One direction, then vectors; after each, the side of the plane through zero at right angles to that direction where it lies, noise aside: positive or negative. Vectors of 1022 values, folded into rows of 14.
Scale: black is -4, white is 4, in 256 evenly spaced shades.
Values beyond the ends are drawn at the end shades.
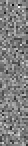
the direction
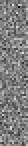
negative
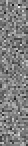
positive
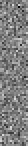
negative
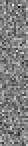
negative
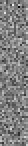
negative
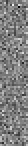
negative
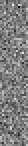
negative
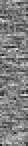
positive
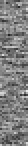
negative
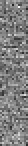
positive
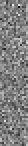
negative
